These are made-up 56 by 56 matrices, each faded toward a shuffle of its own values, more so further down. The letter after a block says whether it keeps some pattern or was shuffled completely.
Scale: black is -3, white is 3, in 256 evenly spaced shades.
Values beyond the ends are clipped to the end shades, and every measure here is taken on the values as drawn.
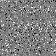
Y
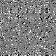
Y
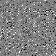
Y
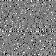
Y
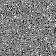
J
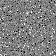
J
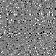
Y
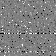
Y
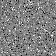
J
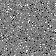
J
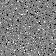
J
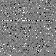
Y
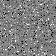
J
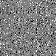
Y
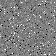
J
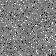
J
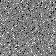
J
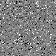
Y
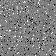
J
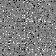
Y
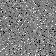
J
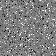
J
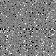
Y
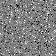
J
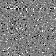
Y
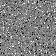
J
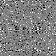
Y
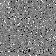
Y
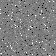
J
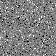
J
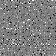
Y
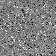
J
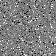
J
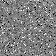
J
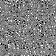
Y
